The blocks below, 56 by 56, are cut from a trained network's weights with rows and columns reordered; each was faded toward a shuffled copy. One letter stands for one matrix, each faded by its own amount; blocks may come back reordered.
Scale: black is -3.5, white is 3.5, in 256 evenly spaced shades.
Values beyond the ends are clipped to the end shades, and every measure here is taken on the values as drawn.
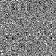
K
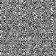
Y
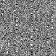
K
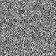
K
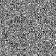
K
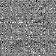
Y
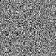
K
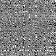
Y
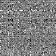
Y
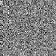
K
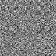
K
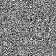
K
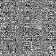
Y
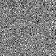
K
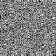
K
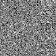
K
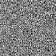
K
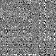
Y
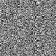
K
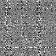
Y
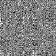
K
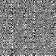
Y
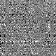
Y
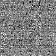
Y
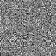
K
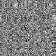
K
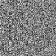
K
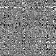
Y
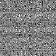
Y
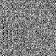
K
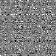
Y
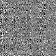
Y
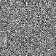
K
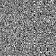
K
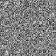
K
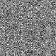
K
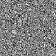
K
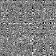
Y
